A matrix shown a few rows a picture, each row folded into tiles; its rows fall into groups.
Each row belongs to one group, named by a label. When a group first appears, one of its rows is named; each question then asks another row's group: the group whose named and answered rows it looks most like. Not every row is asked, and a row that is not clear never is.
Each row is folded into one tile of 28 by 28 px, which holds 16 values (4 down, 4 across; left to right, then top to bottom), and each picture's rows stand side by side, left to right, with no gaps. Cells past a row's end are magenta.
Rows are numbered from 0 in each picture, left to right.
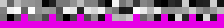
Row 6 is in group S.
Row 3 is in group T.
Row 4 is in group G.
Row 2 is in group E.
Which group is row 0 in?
E
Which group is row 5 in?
T
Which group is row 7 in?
S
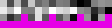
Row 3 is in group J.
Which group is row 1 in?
S
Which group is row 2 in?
T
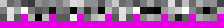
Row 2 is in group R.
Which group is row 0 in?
S
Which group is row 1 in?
J
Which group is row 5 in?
G
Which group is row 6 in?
E
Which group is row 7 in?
G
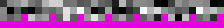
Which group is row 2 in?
S
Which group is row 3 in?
G
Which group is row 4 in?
G
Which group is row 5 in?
T
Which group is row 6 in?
J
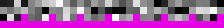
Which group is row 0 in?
S
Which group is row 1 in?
R
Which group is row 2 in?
S
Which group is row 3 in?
J
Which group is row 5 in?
T
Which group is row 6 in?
G
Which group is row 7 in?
T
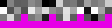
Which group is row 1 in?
T
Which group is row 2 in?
S
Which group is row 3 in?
E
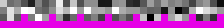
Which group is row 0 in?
S
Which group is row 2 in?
E
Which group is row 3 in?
T
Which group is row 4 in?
T
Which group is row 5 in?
J
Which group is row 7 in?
T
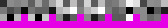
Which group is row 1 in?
J
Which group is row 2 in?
E
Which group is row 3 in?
E
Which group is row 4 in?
R
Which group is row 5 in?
J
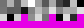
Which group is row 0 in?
J
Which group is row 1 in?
S
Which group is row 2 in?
S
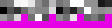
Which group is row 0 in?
R
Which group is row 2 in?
R
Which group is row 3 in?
T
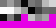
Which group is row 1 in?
R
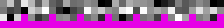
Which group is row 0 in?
J
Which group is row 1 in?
E
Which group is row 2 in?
G
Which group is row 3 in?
T
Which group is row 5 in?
T
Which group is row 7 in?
T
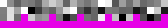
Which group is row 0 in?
S
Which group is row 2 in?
E
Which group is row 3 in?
R
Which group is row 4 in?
J
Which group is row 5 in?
E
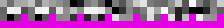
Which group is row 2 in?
T
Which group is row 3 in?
T
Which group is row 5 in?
S
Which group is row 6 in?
J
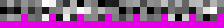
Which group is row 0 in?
G
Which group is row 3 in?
T
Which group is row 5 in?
J
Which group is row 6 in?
J
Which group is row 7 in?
E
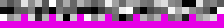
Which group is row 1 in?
J
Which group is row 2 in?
J
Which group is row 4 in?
E
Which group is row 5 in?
R
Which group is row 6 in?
T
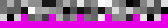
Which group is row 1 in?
T
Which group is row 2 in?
J
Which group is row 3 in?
R
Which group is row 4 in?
T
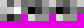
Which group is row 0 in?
E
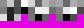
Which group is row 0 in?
J
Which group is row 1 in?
E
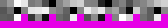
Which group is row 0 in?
R
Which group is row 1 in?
T
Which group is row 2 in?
R
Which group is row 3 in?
T
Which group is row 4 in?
G
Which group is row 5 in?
R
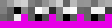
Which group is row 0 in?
R
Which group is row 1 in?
E
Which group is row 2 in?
E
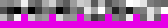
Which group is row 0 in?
R
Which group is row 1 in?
R
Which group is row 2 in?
R
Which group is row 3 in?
E
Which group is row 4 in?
R
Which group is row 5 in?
S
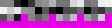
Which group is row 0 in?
T
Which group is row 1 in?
J
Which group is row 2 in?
R
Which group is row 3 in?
R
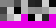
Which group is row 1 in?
S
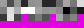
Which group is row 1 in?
T
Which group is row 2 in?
J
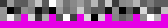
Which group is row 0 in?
G
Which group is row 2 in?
S
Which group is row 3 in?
J
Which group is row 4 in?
J
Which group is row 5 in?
G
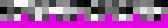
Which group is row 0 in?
R
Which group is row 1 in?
S
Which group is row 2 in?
T
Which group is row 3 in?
G
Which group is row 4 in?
G
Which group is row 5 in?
T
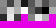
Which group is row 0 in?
S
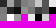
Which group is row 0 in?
G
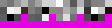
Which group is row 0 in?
E
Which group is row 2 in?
S
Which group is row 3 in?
E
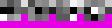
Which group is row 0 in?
R
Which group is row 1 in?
J
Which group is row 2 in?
R
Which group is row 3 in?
E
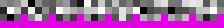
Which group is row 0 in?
E
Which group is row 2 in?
T
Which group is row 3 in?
E
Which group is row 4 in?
S
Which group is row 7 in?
E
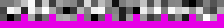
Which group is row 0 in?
E
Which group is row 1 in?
E
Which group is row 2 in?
G
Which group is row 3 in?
E
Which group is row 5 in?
E
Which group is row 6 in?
T
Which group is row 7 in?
G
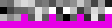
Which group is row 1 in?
S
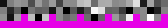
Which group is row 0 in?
J
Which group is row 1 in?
J
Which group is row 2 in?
J
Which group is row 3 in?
E
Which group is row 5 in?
G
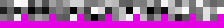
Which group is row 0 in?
R
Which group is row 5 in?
J
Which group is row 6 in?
E
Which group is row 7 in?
S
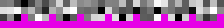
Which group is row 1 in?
G
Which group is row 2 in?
E
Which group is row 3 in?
G
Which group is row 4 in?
J
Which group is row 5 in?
R
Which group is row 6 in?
J
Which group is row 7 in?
E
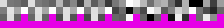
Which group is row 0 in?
S
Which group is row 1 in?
S
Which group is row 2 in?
S
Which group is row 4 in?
R
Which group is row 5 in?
E
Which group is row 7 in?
G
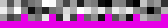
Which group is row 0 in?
E
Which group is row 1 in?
R
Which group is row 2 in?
S
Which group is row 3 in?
T
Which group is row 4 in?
T
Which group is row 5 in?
G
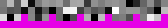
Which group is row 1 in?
J
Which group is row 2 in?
E
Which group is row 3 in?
J
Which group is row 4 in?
T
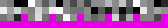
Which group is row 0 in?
T
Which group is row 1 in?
S
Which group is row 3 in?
J
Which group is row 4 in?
J
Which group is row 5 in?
T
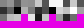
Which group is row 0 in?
G
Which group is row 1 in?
J
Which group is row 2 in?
E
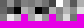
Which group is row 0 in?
G
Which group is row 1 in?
G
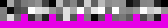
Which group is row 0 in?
G
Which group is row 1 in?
T
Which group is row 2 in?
S
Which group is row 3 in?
E
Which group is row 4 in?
T
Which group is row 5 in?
T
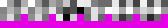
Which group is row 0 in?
S
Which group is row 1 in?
S
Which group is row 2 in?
J
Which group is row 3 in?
S
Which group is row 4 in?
E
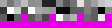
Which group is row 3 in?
R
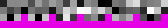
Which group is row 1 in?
J
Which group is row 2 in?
S
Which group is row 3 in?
T
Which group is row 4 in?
R
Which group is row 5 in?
E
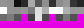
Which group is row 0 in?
T
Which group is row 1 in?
S
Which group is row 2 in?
T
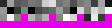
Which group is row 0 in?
G
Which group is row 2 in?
G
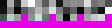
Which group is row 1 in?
S
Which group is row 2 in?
J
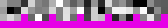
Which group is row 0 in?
G
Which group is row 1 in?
S
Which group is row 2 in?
S
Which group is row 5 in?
G
